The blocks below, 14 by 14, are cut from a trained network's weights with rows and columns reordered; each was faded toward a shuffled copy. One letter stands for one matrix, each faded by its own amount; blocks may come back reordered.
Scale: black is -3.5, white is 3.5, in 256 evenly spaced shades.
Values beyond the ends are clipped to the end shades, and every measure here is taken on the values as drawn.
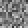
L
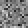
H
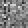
L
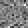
H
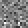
L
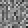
L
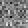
L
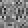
L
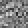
L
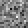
H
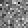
H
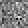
H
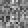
L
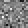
H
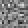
L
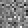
H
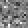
H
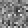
L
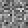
L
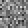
L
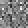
L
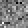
H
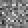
H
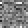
L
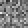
L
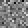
H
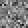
H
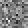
L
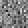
H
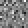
H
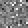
H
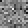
H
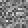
L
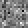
L
